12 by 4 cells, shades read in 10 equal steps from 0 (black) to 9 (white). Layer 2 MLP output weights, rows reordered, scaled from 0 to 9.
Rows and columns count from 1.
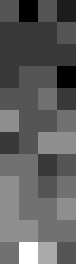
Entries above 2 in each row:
2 1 0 2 3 4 3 3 4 4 4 4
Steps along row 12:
up down down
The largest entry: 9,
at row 12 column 2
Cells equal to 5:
8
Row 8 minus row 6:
-1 1 -1 -1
